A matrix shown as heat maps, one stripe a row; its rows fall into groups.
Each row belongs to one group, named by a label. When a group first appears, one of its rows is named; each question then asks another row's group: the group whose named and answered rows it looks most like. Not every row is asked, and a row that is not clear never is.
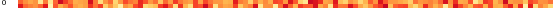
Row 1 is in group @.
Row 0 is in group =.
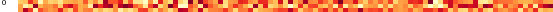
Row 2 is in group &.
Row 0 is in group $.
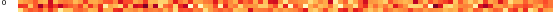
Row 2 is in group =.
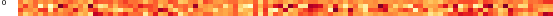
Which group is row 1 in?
=
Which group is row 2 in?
@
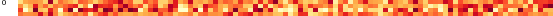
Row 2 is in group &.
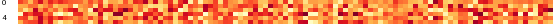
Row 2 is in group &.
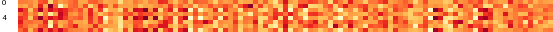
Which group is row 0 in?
@
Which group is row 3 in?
=
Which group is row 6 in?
@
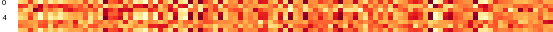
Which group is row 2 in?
&
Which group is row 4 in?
$
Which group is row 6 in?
@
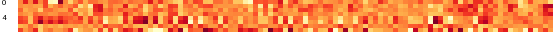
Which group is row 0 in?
=
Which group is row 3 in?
&
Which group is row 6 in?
$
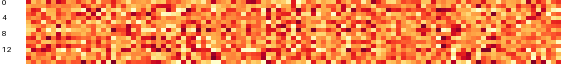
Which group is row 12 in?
=
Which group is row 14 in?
@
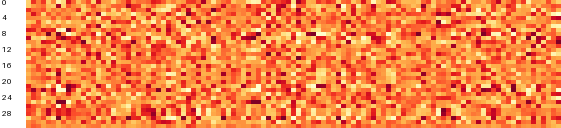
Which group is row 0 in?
=
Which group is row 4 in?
&
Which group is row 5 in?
$
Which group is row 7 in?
=
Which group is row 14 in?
=
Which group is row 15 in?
@
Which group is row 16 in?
$
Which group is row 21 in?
=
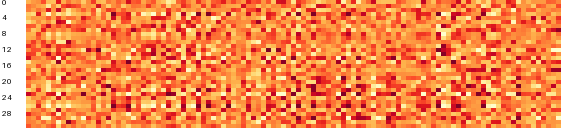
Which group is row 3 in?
$
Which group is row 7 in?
&
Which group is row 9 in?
$
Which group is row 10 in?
=
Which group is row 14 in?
@
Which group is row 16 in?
$
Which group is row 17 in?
&
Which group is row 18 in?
=
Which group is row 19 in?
@
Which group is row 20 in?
=
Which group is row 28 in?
@
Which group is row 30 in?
=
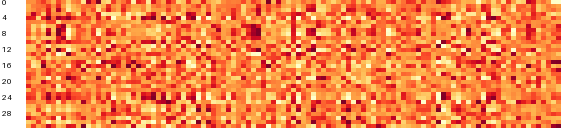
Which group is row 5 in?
@
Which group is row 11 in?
$
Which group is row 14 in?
$
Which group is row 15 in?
&
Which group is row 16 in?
&
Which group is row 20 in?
&
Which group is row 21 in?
@
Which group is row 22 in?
=
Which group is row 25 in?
@
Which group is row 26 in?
$
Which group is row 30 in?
$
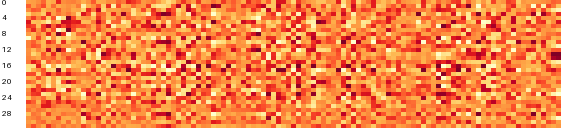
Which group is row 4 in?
=
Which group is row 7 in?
=
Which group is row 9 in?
$
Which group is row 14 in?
&
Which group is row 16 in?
$
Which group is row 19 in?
$
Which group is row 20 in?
=
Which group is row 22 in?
=
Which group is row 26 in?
&
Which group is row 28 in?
@
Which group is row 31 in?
@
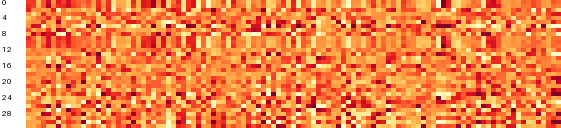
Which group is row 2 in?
@
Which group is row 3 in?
&
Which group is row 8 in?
=
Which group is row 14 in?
=
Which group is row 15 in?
=
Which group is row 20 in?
&
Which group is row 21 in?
=
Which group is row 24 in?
$
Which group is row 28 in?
&
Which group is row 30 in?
&
